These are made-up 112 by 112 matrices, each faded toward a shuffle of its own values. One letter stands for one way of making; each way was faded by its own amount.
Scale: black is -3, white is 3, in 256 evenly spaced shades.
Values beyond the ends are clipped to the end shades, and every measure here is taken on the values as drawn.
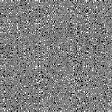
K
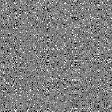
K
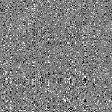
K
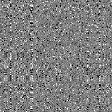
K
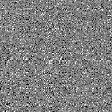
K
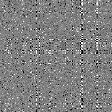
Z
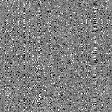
K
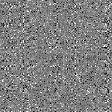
K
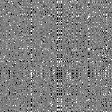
Z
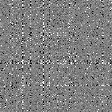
Z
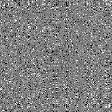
K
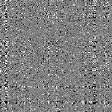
Z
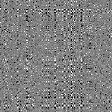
Z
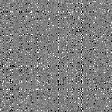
Z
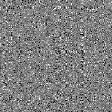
K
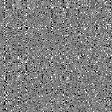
K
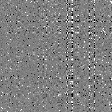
Z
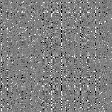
Z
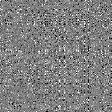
K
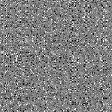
K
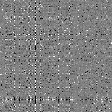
Z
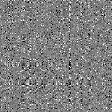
K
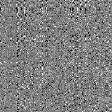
K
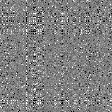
Z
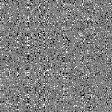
K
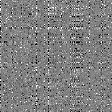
Z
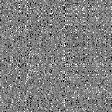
K
